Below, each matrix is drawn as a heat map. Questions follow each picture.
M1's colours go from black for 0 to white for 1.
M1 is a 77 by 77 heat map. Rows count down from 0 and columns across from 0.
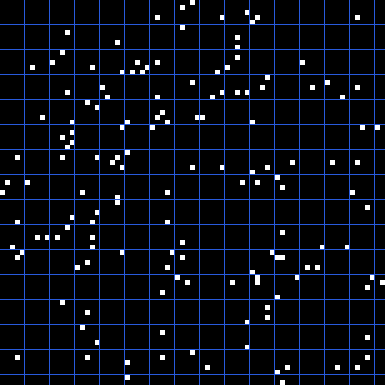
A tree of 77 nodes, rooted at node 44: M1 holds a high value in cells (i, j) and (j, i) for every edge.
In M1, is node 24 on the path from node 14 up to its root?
yes
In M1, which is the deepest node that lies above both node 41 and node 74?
3
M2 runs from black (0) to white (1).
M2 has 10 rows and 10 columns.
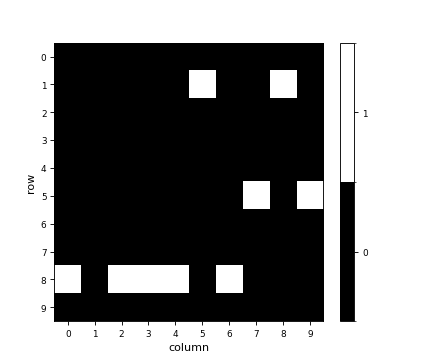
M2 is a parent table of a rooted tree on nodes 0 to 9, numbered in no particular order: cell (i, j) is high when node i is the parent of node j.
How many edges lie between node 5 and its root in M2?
1
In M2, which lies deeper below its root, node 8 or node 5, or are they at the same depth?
the same depth
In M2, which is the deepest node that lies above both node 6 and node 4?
8
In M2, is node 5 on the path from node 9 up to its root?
yes
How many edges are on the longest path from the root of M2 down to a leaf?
2
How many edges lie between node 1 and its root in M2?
0
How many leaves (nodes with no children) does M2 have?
7
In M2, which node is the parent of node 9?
5
